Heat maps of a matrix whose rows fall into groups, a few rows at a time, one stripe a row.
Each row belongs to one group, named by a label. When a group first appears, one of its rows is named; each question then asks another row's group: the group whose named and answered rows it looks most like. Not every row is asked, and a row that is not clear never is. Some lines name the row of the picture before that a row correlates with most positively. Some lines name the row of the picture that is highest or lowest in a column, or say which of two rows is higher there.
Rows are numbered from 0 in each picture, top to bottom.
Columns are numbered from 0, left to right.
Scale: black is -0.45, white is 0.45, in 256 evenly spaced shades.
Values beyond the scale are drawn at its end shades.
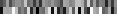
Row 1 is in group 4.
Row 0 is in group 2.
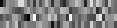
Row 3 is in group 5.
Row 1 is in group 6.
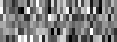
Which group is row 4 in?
5
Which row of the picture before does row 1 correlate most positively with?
1
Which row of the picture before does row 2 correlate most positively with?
2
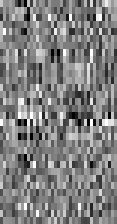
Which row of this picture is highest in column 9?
17
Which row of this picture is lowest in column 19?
7
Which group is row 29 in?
2
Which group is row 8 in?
5
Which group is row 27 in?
4
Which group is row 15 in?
2
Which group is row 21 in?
2
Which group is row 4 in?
5
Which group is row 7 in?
5
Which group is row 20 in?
4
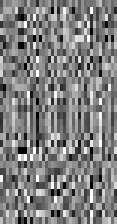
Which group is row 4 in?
6
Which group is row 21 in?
6
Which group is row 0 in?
4
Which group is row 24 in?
5
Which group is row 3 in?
2
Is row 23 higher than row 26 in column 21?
Yes
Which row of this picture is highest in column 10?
22
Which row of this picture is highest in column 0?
25
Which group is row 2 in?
6
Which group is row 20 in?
4
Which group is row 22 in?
2
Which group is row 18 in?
4
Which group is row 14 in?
4
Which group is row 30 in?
5
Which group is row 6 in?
6
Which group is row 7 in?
4
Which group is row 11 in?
4
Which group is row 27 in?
5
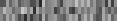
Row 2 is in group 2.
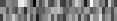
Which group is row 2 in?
4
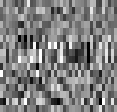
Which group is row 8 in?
2
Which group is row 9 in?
4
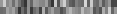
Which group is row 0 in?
5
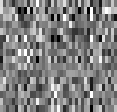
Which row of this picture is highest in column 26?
0
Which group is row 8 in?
4
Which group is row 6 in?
4
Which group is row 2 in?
5
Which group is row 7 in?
2
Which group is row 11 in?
6
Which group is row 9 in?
2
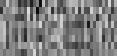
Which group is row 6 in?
2
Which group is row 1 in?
4
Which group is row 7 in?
6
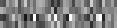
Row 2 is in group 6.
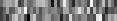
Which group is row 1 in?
2
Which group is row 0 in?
5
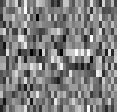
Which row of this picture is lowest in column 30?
8
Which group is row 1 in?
2
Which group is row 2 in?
4
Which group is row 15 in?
2
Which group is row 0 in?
5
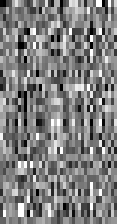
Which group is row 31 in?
5
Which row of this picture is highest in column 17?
17
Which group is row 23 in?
2
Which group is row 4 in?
6
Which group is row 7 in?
5
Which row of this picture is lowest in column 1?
0
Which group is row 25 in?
6
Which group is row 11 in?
5
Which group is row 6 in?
6
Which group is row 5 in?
5
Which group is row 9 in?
6
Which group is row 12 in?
2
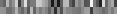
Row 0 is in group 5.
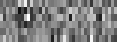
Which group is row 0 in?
2
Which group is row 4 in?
5
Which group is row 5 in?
5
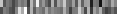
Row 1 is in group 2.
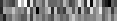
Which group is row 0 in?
2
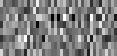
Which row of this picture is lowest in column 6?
2
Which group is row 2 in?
5
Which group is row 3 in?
4
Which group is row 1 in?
6
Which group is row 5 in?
2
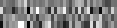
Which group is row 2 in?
4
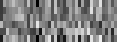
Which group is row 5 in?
4
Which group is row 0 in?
4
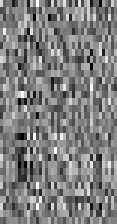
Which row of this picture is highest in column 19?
7
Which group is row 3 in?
2
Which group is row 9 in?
6
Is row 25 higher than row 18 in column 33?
No
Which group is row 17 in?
5
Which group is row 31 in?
4
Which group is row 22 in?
6
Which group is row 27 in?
2
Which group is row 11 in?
5
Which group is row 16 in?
4
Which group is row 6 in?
4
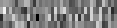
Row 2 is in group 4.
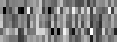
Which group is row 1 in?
6
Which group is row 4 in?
5
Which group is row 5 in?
6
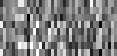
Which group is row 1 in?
4
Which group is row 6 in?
2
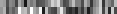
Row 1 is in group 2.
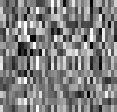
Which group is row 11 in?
2
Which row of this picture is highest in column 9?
5
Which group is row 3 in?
2
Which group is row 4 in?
5
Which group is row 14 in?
2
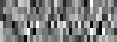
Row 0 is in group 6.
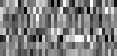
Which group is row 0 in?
5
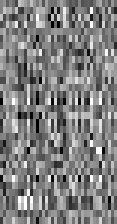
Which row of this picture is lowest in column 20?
21
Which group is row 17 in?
4
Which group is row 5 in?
4
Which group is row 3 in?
5
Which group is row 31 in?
4
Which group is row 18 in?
4
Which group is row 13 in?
4
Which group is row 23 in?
5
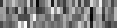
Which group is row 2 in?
6
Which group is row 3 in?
2
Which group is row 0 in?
4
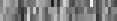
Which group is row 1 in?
6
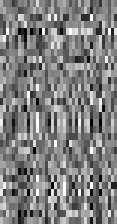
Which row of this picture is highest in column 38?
4
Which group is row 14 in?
4
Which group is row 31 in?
6
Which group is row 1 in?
6
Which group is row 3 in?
5
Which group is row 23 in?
6
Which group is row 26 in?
5
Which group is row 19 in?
2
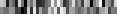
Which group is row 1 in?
6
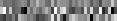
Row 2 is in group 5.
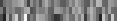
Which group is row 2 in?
5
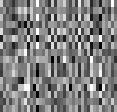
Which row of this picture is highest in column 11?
11
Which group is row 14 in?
5
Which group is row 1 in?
2
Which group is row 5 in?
4
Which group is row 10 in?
4
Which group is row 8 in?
5
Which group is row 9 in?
4
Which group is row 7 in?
2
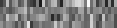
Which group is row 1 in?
2
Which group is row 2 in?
5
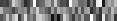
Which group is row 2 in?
5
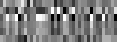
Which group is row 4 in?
5
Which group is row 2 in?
5
